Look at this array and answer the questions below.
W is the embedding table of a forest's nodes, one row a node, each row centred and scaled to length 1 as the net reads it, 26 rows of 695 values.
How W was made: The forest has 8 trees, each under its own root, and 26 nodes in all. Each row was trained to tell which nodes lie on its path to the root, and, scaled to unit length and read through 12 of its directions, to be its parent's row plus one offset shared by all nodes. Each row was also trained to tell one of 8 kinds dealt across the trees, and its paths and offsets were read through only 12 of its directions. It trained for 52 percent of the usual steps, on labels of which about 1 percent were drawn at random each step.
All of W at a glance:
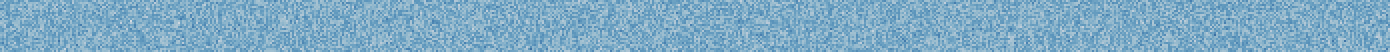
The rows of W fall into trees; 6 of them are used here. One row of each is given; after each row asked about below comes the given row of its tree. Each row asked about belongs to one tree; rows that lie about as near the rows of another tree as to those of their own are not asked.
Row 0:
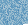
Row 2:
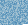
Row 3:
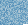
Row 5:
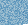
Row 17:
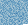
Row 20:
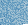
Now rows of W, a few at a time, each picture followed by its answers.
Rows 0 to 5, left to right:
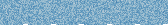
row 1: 5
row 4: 2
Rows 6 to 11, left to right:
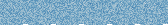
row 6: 17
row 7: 5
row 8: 0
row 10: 3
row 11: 3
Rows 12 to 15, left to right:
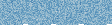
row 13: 3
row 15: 3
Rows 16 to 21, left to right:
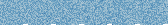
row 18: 20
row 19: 5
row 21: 20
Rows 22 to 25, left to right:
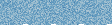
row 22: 2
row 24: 20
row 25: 20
